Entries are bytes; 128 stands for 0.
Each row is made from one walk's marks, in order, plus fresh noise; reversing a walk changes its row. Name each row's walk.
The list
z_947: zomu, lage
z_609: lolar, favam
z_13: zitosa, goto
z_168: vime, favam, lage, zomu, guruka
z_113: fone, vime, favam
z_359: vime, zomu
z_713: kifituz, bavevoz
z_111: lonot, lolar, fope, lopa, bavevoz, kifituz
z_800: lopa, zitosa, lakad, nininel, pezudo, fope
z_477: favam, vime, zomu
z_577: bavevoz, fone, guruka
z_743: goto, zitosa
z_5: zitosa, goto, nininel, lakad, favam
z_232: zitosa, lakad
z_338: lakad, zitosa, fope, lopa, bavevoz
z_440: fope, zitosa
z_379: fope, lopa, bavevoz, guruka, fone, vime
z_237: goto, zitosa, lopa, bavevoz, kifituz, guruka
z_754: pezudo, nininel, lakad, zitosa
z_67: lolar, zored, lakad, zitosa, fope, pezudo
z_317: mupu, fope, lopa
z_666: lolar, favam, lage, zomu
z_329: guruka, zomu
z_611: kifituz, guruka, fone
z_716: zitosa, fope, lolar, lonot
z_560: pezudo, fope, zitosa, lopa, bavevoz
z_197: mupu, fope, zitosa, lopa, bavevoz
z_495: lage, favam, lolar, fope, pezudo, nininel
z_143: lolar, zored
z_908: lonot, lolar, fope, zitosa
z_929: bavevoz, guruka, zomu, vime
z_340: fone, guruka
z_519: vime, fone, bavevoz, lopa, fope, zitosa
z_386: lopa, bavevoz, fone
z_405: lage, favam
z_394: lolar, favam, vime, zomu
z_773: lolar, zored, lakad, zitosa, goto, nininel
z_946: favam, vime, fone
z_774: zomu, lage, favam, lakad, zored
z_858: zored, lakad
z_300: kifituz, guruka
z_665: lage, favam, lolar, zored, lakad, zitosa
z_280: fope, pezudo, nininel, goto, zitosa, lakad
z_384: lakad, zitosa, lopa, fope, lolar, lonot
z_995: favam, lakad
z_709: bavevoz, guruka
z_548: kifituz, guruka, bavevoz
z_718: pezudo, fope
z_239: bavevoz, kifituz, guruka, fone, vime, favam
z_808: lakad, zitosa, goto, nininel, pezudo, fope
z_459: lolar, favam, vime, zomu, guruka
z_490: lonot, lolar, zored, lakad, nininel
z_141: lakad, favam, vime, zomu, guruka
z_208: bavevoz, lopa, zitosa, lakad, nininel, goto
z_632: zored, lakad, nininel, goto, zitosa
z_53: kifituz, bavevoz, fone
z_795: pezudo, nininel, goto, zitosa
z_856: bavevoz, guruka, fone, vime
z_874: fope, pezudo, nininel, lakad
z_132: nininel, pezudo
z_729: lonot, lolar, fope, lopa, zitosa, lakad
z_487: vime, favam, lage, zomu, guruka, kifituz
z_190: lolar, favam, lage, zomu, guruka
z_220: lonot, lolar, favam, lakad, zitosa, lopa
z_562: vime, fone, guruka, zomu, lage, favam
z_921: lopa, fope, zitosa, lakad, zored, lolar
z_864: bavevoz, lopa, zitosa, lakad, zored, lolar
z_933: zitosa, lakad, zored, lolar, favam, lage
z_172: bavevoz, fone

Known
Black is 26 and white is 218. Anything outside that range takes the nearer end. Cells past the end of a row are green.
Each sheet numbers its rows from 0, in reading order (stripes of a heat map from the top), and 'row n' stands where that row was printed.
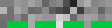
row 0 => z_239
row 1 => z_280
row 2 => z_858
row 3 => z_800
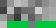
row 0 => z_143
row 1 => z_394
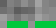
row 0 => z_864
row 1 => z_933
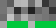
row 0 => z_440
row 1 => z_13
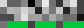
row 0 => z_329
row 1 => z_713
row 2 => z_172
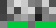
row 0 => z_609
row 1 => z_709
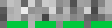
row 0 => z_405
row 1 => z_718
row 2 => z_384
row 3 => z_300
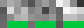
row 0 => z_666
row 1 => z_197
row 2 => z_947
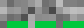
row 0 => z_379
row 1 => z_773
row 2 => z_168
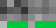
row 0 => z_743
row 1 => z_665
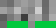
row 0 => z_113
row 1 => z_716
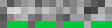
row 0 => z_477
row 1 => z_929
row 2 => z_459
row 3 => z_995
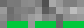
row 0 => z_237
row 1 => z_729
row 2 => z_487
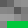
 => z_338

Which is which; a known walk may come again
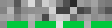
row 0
z_384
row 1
z_718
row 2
z_858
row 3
z_773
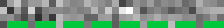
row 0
z_53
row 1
z_577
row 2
z_874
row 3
z_190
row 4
z_359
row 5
z_5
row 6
z_632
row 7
z_562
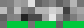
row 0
z_946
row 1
z_329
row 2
z_548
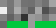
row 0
z_856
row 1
z_921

